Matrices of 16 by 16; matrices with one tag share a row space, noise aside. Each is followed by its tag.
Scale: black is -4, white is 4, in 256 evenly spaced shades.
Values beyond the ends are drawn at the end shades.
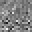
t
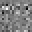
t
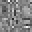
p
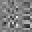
p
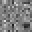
p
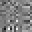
p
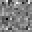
t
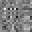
p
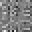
p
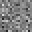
t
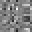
p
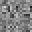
p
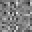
p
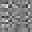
t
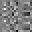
p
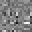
p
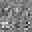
t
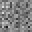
t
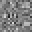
p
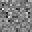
t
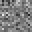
t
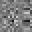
p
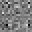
t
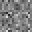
t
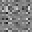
t
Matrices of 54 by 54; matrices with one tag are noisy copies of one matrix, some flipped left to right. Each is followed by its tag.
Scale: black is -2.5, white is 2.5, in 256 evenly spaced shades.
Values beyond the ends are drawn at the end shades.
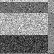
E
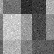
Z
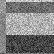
E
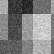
Z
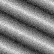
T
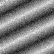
T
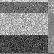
E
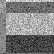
E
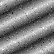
T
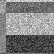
E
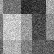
Z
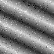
T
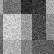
Z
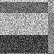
E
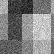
Z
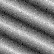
T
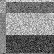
E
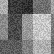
Z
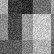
Z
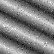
T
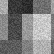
Z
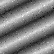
T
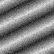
T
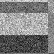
E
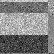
E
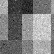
Z
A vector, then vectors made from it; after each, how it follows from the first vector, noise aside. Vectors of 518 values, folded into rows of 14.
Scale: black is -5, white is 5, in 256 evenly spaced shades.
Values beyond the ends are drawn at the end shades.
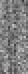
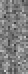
copied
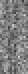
copied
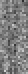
copied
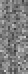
copied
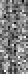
scaled up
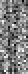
scaled up
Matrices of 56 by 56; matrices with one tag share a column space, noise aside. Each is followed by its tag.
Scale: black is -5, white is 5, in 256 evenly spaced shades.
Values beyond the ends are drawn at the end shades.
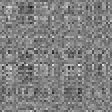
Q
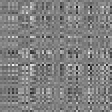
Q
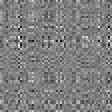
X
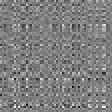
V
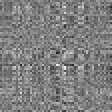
Q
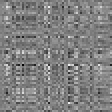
Q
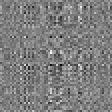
Q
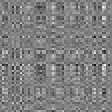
Q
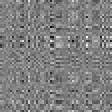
X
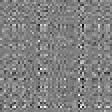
V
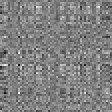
Q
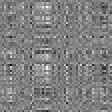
Q
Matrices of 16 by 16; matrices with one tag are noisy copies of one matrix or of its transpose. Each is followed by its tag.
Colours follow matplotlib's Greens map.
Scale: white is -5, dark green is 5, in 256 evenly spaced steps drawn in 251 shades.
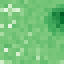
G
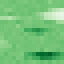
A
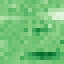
A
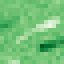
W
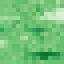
A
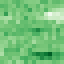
A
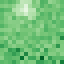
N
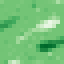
W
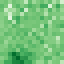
G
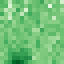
G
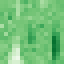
A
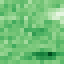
A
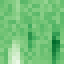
A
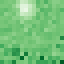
N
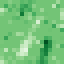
W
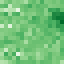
G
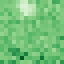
N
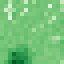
G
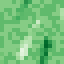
W
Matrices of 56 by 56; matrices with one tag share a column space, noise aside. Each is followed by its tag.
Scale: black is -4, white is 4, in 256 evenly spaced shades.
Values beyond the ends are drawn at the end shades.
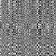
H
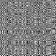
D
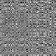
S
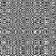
D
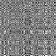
D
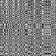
H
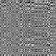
S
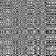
D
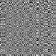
S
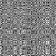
D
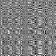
D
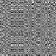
S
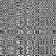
D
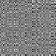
S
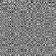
S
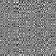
S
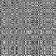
D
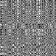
H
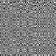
S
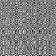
D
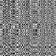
H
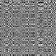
S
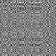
S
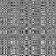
D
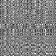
H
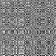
D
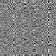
S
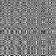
D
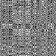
H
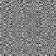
S
